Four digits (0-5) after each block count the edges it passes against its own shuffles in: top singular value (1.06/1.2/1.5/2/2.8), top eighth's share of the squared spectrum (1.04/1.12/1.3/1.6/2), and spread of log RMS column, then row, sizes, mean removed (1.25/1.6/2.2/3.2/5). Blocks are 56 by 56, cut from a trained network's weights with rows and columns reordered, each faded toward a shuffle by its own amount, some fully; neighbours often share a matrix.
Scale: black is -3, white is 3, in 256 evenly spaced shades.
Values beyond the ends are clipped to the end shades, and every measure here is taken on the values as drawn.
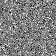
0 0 0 0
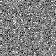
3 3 1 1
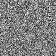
0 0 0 0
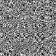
3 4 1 2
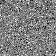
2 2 0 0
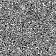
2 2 0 0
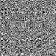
3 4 1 2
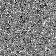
0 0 0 0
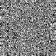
3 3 2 1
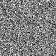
0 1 0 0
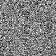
2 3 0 0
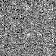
2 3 0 1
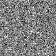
1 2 0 0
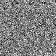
1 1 0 0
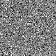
2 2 0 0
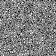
0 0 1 0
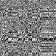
4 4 1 3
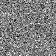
2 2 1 0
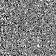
3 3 1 1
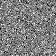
0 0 0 0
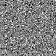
3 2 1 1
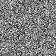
1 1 0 0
